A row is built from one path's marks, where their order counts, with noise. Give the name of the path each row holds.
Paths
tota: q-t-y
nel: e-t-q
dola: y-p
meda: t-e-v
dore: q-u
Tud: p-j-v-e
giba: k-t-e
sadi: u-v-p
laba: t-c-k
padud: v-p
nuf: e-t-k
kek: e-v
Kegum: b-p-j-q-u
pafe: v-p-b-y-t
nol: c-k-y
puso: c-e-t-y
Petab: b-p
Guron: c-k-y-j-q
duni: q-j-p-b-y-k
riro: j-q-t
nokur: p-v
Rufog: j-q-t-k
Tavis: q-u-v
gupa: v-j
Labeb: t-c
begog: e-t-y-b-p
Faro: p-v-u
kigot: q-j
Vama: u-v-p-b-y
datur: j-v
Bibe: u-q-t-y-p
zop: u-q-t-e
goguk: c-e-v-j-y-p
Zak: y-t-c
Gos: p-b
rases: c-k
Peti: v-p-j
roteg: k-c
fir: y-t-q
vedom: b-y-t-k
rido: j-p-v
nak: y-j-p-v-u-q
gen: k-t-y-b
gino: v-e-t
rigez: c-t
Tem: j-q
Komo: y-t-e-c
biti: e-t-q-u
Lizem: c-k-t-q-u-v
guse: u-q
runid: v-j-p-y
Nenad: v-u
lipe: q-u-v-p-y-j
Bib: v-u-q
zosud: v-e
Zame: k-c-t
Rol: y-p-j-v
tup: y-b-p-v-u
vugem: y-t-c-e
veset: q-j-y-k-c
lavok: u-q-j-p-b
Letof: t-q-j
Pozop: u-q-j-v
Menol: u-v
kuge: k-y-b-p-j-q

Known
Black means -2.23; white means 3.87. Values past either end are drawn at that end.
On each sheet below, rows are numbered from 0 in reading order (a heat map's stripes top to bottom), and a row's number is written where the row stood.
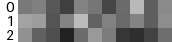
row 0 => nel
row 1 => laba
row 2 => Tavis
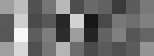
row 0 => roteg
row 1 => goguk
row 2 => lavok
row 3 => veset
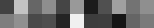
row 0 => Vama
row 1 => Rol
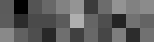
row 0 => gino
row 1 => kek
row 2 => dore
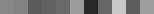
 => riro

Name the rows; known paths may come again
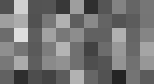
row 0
dola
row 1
rases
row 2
duni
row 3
Zame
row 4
nol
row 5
kek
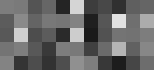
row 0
gupa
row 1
tota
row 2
goguk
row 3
nel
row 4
Menol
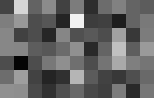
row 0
Gos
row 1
Rol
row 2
biti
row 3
riro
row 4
giba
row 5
sadi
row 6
Kegum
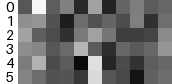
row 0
lavok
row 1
guse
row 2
Lizem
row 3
Labeb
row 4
Peti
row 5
datur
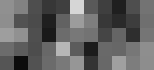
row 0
Pozop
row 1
Tavis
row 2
Bib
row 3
Komo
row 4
gino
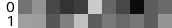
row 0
nokur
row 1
laba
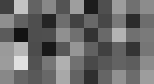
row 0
Vama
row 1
dore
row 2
zop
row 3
nak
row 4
veset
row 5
rigez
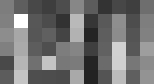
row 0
tup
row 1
kuge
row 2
Letof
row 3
fir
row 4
gen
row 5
Bibe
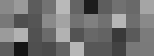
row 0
Zak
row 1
nuf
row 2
roteg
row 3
meda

